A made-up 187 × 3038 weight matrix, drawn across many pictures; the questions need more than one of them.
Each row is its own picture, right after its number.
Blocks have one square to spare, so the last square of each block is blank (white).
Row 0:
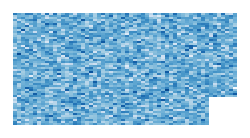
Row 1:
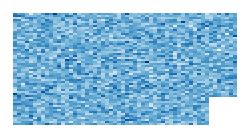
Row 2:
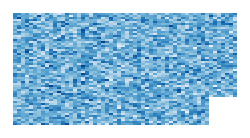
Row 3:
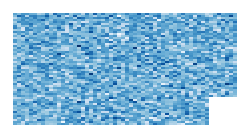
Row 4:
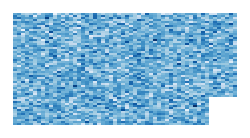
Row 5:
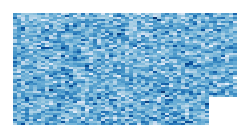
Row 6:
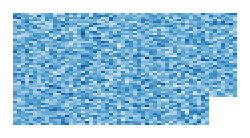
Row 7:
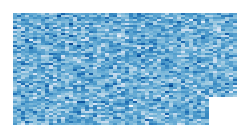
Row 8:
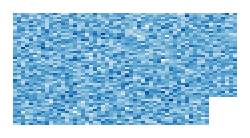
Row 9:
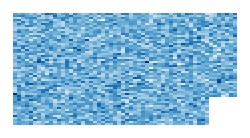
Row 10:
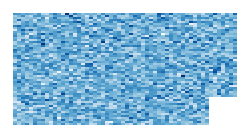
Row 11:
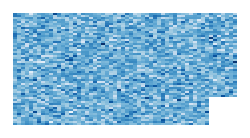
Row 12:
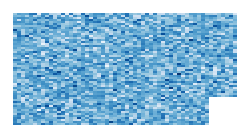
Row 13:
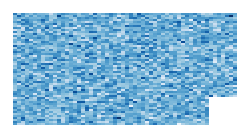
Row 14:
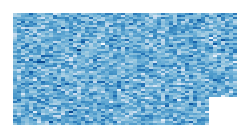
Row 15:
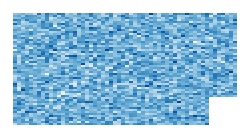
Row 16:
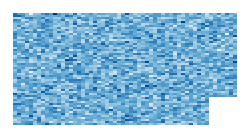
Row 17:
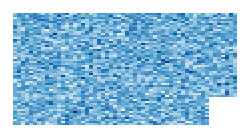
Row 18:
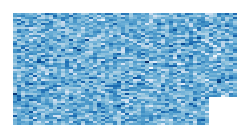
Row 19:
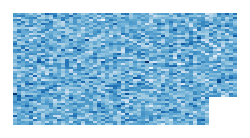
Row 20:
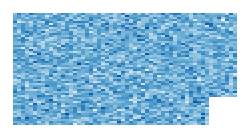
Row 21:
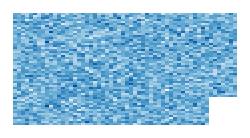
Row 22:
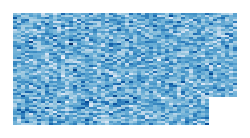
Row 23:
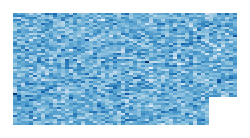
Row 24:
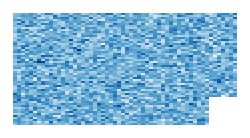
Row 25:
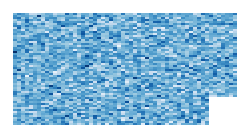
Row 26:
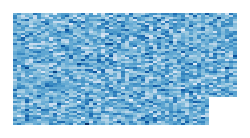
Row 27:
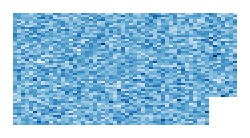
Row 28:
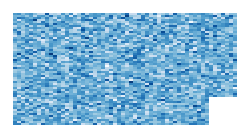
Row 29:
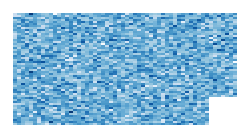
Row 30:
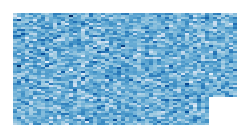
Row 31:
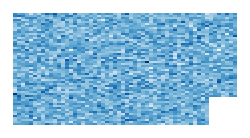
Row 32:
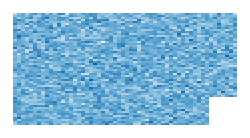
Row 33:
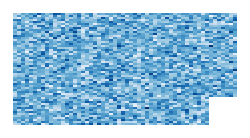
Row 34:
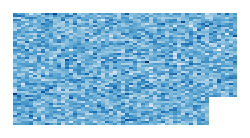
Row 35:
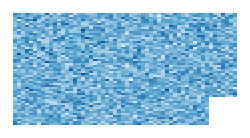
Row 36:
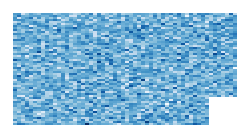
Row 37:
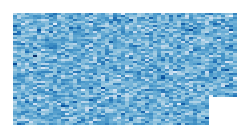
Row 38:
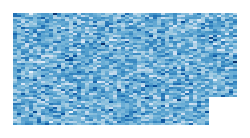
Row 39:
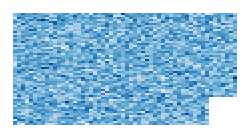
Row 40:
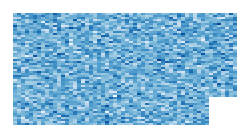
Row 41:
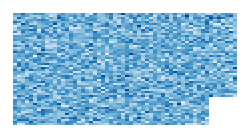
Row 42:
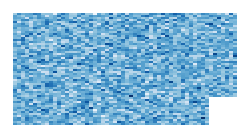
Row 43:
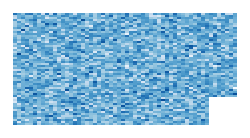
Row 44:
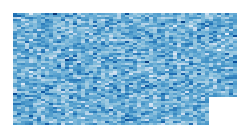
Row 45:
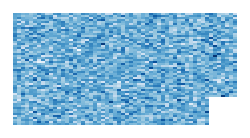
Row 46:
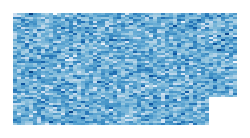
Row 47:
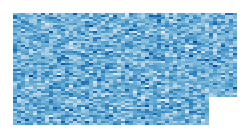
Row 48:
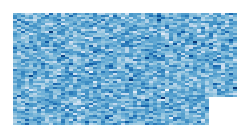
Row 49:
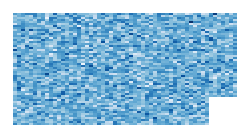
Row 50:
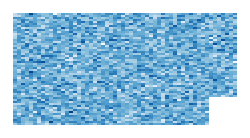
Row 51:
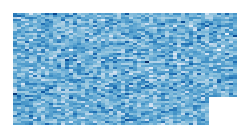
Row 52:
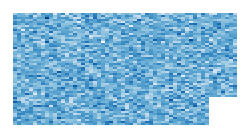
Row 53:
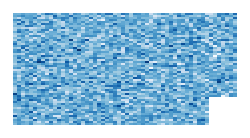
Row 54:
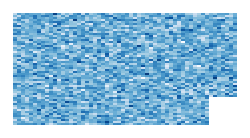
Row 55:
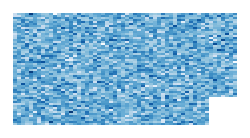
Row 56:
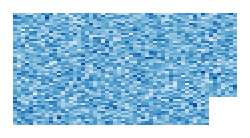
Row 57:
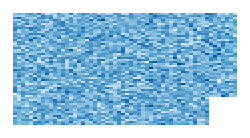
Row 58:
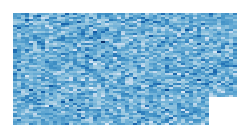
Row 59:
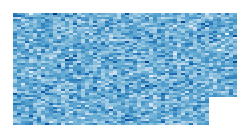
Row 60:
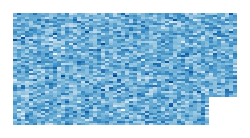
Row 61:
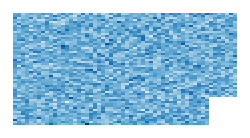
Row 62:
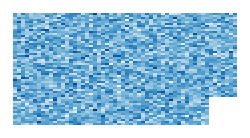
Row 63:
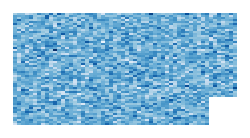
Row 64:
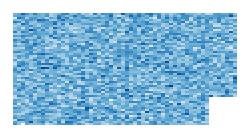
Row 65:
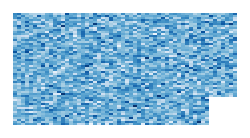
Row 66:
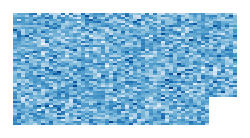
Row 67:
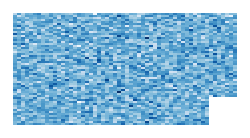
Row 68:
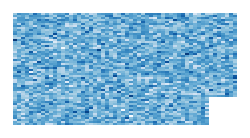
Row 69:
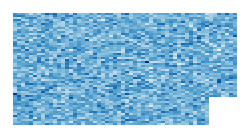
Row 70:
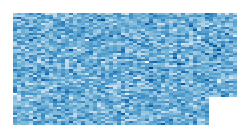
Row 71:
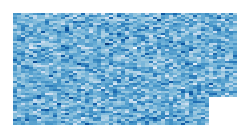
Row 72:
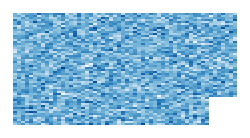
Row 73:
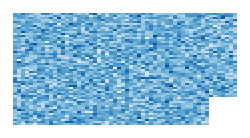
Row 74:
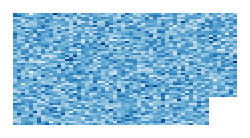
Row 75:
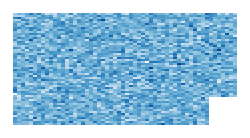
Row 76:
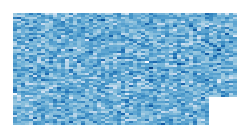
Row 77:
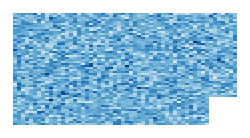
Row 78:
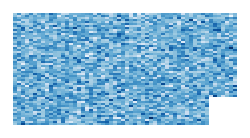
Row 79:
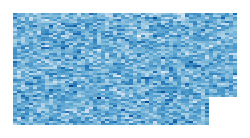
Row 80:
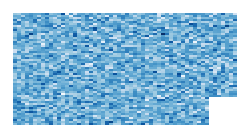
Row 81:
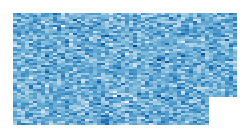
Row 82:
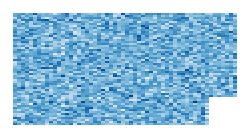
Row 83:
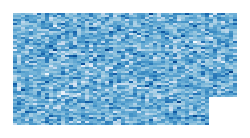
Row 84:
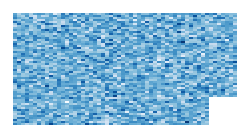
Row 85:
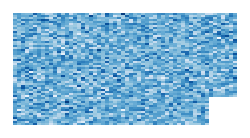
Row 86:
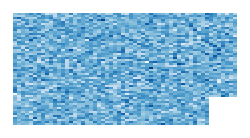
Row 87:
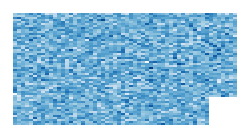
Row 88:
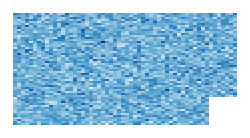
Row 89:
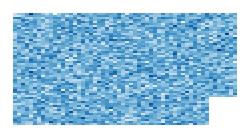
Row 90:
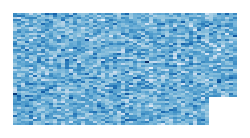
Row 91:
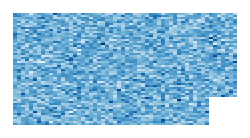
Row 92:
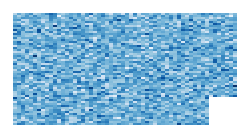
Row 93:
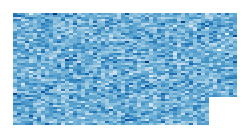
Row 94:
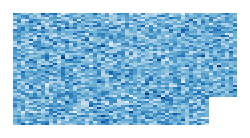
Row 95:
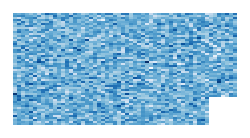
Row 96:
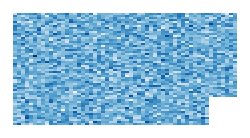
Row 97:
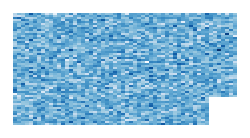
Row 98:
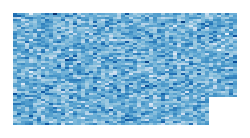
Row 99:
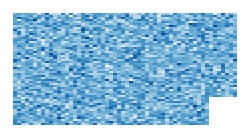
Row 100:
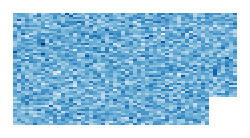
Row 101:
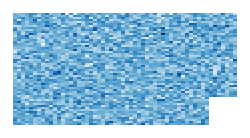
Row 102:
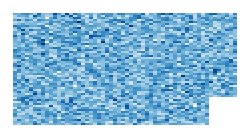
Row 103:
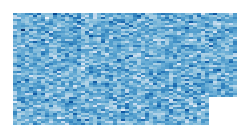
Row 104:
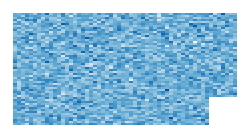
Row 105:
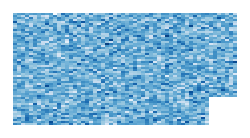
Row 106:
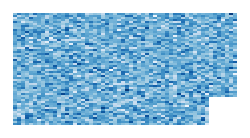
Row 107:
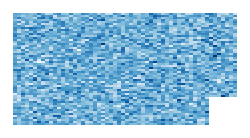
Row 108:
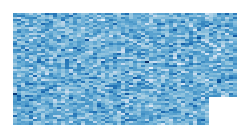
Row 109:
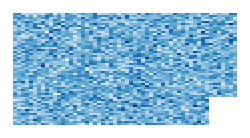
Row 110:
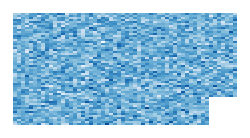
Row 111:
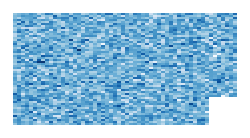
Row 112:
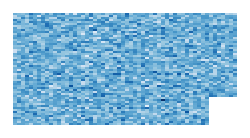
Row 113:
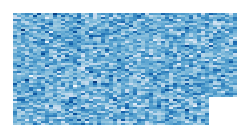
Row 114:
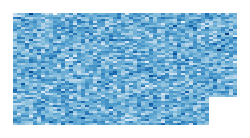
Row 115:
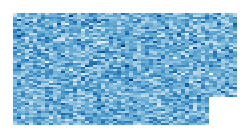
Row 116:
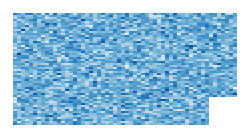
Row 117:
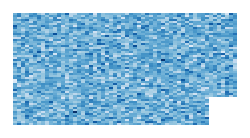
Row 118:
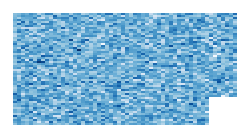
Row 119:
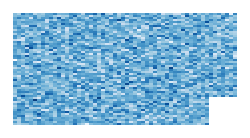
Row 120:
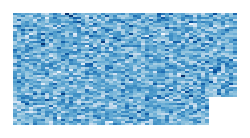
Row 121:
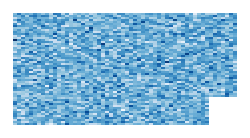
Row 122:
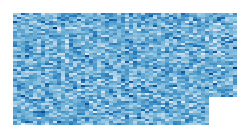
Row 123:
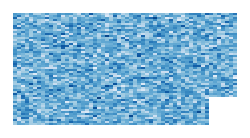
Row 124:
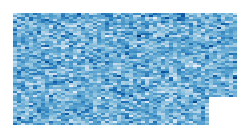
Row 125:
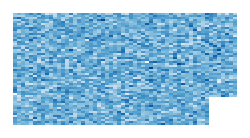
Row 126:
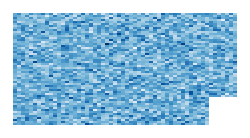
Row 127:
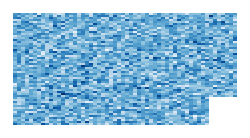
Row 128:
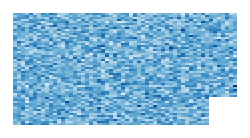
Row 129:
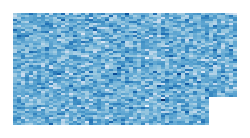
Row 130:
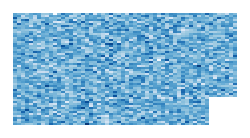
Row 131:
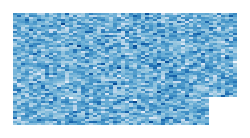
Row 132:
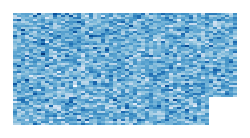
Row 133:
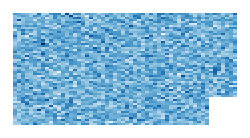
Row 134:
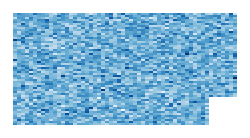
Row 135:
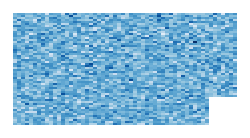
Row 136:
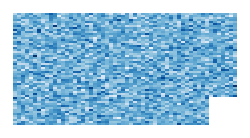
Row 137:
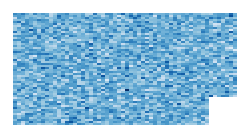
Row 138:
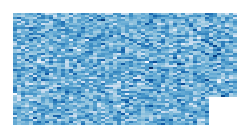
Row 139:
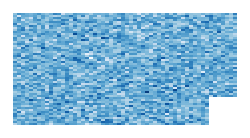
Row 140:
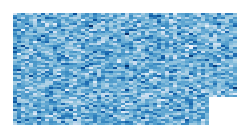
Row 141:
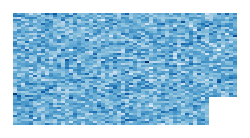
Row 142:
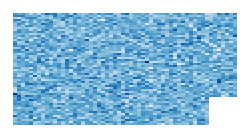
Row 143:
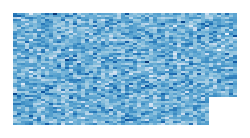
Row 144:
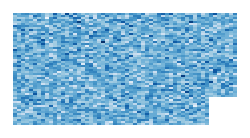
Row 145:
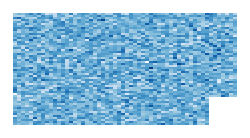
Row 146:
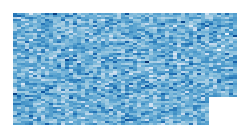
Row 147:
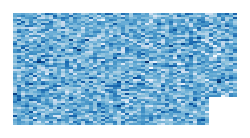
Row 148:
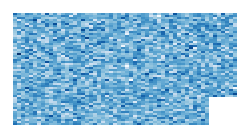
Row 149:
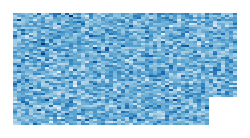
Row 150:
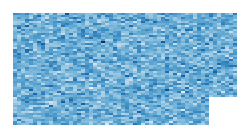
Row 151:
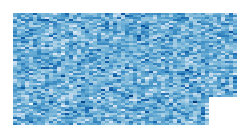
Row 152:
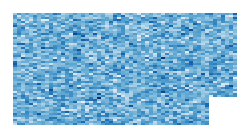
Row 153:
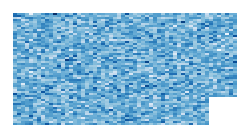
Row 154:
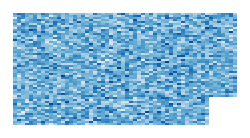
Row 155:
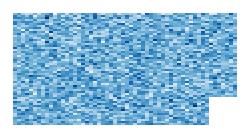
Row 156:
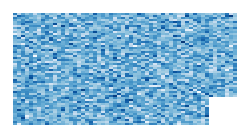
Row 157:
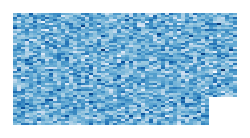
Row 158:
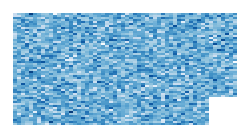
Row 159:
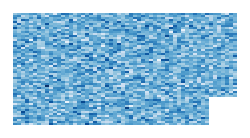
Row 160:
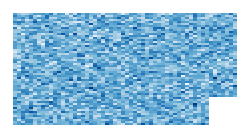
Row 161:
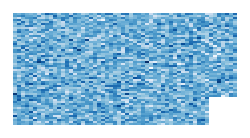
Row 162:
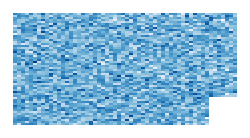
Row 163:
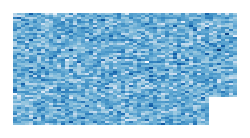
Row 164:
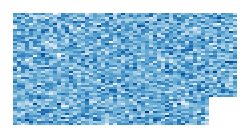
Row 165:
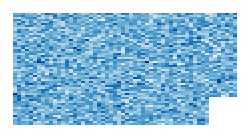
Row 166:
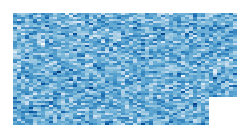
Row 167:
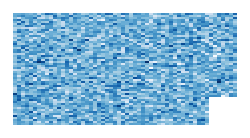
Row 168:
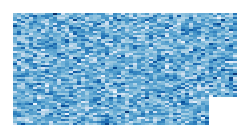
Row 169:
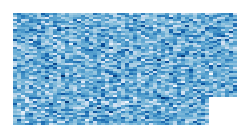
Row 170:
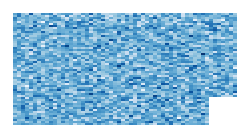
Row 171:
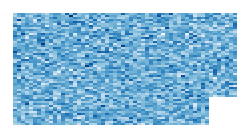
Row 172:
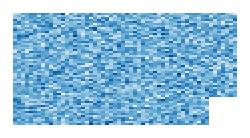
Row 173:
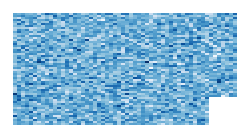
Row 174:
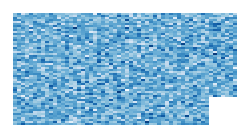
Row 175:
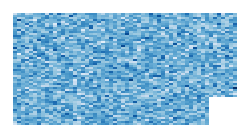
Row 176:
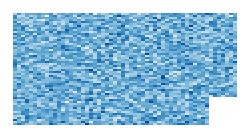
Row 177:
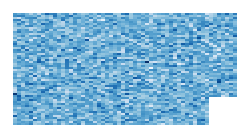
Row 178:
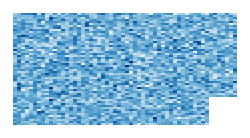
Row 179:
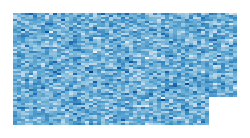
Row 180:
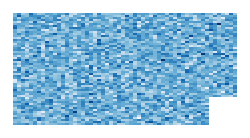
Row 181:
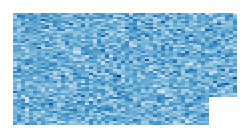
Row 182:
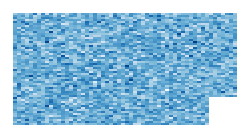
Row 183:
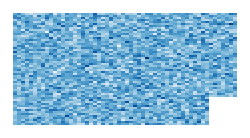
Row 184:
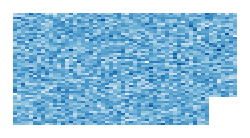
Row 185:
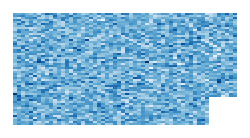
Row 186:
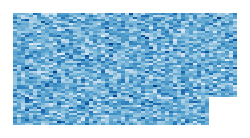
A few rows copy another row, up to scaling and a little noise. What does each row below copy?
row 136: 92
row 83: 15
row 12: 66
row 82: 151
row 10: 120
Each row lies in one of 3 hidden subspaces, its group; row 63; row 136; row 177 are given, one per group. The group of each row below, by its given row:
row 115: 63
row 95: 177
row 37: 136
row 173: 177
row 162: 136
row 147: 177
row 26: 136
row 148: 63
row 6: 63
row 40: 136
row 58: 63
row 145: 177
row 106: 136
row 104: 63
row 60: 136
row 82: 136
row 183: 63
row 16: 177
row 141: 177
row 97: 177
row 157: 136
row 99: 63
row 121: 136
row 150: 63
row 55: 177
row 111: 177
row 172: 63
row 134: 136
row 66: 63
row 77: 63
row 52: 63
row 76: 177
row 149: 63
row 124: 136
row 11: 177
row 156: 136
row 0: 63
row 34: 177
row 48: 63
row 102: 63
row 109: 63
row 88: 63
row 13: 136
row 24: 177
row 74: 177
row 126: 136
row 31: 177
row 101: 63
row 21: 63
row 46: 177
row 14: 177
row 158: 177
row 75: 177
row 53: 177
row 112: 63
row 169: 136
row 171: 63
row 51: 177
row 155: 63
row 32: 63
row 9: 177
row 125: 177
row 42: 136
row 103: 63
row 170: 136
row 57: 177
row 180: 136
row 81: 136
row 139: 136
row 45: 177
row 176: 136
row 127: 63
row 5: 136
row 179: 63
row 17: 136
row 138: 177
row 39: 136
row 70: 177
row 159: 136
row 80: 63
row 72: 63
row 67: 136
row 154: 136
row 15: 63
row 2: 63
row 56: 63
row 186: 136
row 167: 177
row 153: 177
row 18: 177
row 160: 63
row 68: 136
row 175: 63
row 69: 177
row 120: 63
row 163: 177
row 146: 177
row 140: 63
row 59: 177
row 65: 63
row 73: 136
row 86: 177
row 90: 177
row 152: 136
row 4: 63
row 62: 136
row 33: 63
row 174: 136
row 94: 136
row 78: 136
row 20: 136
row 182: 63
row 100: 63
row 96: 136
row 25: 63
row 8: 136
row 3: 136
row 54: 136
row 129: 63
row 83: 63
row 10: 63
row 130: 136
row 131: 136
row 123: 136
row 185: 177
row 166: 63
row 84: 136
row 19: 177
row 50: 177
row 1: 177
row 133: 63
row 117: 136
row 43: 63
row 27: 177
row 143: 177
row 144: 63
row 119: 136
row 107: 177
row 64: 136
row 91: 177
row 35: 63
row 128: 136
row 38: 177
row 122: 136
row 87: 177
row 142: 177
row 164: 136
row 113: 63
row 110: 63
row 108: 177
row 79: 136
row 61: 136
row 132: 63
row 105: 136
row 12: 63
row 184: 177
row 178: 63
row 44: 177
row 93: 177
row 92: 136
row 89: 177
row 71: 136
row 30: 63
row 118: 177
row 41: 136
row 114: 177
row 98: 177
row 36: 136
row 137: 136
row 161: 177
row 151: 136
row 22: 136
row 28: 63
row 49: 63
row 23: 177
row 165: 177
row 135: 63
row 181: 136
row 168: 136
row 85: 136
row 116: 63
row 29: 177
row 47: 63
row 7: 136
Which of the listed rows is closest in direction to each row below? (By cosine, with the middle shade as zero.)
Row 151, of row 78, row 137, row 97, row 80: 137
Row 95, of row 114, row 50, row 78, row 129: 50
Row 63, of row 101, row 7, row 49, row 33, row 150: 33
